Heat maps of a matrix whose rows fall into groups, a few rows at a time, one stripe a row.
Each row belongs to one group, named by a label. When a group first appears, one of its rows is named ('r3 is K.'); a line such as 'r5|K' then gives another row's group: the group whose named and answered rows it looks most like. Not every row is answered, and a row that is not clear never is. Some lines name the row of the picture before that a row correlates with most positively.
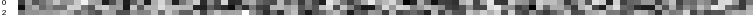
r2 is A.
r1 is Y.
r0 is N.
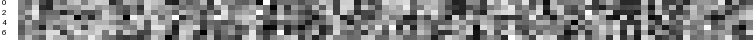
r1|Y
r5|N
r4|N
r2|Y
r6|N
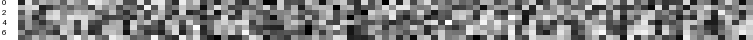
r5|A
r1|Y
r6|A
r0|N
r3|N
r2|N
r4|A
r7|N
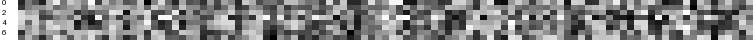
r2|A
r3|Y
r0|N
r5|A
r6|N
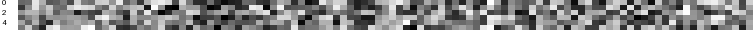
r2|A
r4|Y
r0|Y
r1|N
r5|N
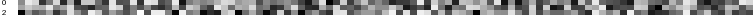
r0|A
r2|N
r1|A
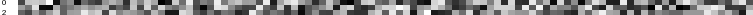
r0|A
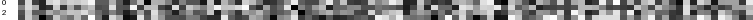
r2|N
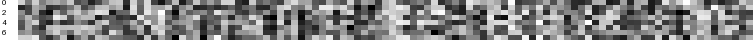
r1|Y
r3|N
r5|N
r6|N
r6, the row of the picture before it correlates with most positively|3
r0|A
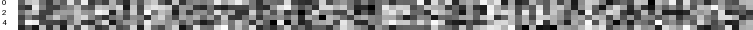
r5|A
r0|A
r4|Y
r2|Y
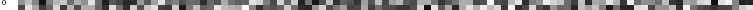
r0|N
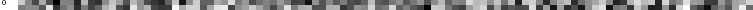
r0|A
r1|A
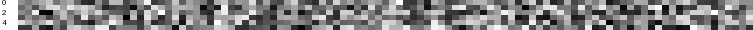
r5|Y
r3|A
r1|N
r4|A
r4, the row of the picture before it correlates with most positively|1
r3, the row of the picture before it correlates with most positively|0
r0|A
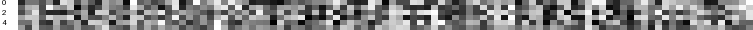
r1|A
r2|Y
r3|A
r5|Y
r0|A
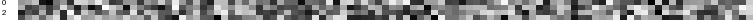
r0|Y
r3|N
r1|A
